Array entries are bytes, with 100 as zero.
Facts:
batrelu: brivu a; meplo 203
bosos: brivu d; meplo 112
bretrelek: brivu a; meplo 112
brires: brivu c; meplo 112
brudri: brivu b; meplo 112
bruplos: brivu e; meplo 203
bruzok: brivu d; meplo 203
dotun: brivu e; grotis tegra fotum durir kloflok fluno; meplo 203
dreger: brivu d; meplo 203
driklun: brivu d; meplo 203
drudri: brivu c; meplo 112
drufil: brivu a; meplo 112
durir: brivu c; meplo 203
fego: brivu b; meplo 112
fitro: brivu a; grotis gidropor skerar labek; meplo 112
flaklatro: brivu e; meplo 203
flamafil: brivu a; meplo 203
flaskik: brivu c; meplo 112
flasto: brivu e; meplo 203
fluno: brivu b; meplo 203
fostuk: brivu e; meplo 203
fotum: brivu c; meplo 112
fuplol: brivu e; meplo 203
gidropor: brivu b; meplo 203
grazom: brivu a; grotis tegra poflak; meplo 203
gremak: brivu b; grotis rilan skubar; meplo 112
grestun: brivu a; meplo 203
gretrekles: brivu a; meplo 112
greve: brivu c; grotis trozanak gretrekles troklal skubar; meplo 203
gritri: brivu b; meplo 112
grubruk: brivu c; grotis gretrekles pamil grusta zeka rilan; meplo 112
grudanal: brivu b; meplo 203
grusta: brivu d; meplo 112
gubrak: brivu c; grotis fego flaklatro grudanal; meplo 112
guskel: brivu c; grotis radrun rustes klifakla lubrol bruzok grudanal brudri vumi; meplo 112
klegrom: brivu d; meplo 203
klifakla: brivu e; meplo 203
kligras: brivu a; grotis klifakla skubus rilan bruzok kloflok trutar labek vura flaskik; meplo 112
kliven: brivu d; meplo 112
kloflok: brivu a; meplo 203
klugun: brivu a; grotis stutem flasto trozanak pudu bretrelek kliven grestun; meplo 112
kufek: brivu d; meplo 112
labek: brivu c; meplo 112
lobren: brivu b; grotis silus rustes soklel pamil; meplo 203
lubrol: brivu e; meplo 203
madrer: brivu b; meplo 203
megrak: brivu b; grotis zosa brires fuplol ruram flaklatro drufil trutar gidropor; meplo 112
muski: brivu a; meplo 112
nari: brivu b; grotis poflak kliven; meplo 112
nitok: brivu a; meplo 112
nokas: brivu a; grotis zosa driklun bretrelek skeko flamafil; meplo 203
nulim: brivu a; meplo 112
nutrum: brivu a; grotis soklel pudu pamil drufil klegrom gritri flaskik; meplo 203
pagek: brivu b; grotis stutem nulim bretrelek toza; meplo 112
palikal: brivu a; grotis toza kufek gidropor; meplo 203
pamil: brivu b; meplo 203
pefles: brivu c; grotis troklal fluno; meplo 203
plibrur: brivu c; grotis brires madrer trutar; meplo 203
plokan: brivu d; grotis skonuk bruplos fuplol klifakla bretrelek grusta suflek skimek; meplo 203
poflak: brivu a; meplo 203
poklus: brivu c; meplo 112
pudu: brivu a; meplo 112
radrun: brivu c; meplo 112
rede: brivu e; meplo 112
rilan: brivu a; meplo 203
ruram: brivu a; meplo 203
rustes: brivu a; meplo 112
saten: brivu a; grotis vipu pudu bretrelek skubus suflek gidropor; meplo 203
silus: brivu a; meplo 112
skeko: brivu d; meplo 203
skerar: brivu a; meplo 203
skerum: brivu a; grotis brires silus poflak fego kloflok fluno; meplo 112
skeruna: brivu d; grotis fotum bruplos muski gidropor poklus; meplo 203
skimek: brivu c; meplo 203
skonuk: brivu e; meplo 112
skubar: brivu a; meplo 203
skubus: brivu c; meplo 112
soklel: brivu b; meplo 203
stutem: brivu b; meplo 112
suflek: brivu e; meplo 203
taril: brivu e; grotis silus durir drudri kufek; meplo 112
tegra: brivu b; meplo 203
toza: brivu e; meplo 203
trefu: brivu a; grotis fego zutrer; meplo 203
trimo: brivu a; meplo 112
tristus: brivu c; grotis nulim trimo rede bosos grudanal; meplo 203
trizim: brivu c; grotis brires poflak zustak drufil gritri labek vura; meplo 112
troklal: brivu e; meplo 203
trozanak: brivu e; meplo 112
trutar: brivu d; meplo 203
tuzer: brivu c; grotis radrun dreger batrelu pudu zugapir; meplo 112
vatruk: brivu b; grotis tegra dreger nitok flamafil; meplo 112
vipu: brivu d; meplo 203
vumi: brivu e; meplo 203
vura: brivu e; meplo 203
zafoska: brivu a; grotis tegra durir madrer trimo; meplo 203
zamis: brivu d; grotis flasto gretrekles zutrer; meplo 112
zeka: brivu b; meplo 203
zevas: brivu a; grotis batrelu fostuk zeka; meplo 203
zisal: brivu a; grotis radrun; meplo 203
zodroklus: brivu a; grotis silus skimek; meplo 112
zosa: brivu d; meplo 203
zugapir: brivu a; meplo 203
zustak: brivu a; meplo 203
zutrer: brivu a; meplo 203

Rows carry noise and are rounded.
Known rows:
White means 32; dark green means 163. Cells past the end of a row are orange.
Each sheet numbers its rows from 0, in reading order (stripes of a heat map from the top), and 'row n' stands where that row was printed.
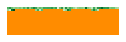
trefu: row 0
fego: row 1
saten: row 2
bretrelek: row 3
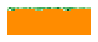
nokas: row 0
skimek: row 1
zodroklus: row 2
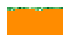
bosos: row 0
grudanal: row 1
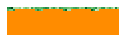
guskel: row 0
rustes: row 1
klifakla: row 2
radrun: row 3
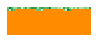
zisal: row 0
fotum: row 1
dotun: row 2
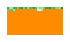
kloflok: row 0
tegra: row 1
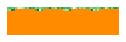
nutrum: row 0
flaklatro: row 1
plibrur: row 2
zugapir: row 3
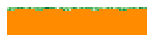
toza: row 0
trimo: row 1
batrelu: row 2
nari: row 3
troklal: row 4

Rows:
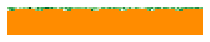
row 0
plokan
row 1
nulim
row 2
palikal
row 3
dreger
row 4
vatruk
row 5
brudri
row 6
grestun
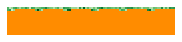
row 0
gritri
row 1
skonuk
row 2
zamis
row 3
pudu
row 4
silus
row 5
vura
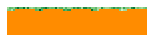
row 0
stutem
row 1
gretrekles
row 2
flasto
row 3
fostuk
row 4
durir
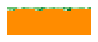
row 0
megrak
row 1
fitro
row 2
skerum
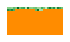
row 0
trozanak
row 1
trutar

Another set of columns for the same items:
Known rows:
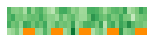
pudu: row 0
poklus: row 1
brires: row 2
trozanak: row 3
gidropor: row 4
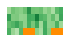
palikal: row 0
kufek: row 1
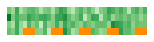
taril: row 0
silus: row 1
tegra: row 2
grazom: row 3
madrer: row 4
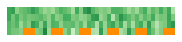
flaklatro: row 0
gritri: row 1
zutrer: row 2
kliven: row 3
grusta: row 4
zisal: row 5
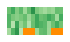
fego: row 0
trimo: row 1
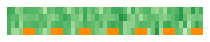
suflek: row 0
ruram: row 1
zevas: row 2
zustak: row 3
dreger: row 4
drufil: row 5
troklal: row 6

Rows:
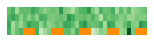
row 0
bruzok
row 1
skimek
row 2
rilan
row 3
klugun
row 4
trizim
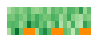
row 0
kligras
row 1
gremak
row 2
pefles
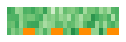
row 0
vura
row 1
tuzer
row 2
plibrur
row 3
bosos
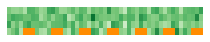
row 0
rustes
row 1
nokas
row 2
pagek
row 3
dotun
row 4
zodroklus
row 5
gubrak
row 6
lobren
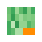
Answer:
fluno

